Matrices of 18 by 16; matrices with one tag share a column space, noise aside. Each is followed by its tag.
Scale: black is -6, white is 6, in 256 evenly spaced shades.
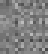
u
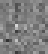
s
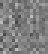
u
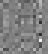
u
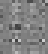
s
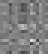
s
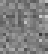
u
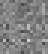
s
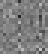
u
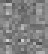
s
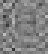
u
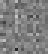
u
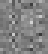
u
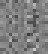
u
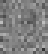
u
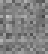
u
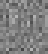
u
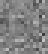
u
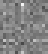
s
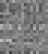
s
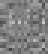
u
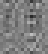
u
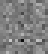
s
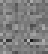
s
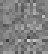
s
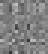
s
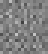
u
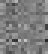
s
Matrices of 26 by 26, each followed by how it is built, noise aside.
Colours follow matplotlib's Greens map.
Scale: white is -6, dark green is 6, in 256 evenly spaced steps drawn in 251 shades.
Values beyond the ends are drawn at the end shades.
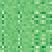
low rank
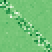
banded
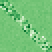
banded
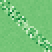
banded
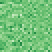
low rank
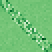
banded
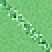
banded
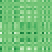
low rank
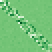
banded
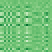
low rank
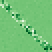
banded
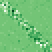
banded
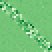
banded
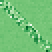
banded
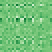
low rank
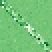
banded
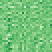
low rank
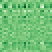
low rank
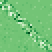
banded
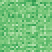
low rank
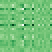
low rank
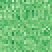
low rank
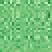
low rank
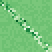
banded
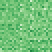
low rank
